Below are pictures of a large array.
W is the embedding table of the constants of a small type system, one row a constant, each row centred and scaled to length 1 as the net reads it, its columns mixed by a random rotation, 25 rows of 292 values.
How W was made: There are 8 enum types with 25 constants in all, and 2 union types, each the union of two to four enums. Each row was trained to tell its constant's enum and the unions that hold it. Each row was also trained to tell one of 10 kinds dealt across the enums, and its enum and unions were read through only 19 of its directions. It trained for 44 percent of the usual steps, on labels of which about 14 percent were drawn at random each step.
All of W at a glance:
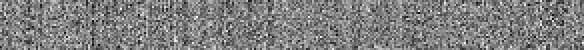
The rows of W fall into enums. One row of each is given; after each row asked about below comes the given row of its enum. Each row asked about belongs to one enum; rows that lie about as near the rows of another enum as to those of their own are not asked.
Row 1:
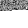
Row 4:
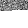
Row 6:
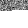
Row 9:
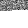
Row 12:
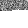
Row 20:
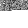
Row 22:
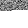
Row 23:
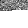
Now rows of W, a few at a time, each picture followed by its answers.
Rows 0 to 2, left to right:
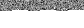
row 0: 12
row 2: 22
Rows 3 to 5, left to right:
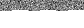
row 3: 12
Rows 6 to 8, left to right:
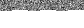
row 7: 20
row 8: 1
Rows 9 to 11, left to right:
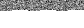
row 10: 6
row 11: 12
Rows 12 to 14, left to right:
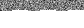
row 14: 1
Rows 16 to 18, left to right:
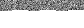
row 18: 20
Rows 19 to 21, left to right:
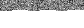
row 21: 1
